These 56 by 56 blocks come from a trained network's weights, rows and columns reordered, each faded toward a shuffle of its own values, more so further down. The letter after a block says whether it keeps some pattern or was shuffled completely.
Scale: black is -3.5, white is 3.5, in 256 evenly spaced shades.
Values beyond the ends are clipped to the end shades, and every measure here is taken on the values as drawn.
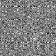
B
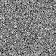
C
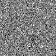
B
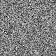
C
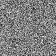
C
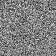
C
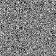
B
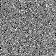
C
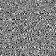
B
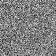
C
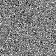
C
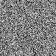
C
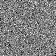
C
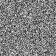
C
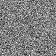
C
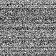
B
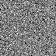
C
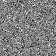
C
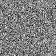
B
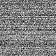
B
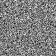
C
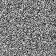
C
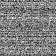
B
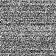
B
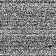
B
